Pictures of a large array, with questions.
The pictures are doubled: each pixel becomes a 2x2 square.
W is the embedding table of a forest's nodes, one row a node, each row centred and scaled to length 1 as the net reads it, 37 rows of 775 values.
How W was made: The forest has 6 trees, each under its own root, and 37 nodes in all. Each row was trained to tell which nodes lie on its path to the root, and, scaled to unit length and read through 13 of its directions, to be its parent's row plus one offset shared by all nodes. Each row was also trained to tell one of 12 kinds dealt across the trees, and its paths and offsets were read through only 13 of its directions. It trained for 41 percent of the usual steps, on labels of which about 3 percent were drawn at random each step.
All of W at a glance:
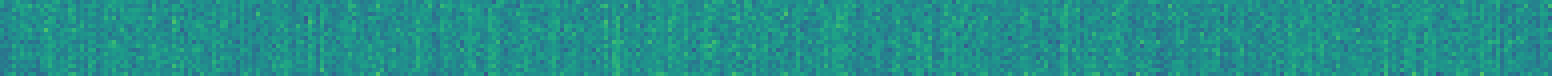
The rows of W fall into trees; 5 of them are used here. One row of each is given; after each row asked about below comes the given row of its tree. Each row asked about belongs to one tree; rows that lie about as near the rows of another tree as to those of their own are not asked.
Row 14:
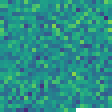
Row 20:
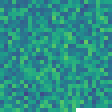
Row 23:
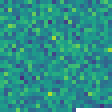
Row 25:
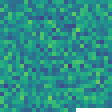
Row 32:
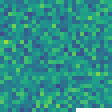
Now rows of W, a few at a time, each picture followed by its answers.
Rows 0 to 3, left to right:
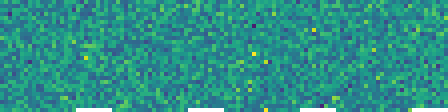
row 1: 25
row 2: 14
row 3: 14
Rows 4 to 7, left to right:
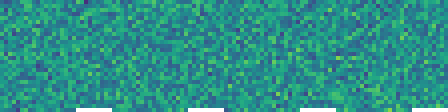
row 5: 25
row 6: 32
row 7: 20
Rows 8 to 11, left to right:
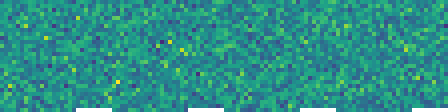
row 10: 32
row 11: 14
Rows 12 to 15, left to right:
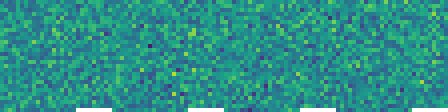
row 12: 25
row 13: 14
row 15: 14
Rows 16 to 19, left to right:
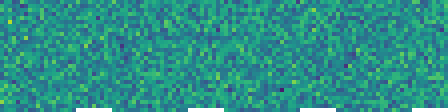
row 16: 23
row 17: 20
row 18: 23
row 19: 32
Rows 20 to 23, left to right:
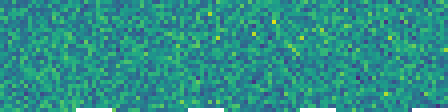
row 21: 23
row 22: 14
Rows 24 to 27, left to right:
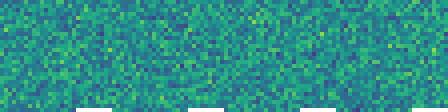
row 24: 23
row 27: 14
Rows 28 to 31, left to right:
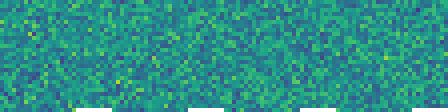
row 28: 14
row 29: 23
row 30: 20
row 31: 23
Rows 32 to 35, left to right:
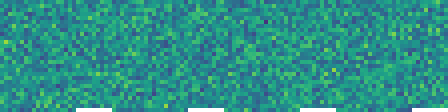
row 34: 23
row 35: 20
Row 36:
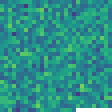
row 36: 23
